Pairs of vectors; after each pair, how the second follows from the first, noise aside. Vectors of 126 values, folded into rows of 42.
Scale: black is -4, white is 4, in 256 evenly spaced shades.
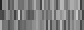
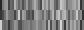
copied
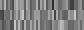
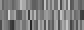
reversed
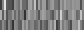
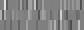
partly zeroed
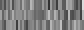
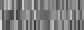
reversed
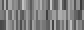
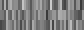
copied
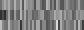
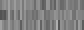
shrunk
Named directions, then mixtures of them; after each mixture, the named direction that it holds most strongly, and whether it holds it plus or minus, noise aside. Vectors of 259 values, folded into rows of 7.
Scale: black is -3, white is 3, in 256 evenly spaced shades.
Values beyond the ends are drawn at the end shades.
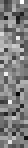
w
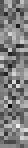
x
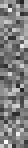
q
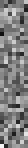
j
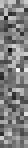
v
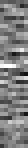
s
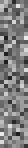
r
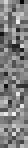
w, minus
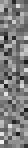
r, plus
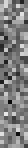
r, plus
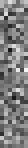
v, plus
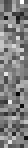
w, plus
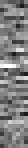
s, plus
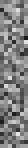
r, minus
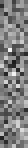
x, plus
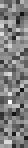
w, plus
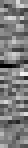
s, minus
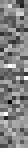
s, plus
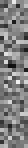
r, minus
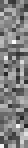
j, plus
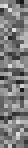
q, plus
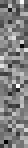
q, minus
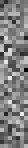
r, minus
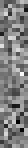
j, plus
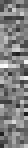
s, plus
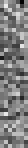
w, minus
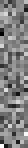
j, plus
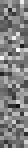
q, minus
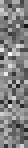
x, minus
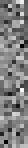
q, minus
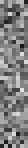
q, minus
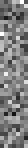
w, plus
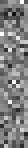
x, plus
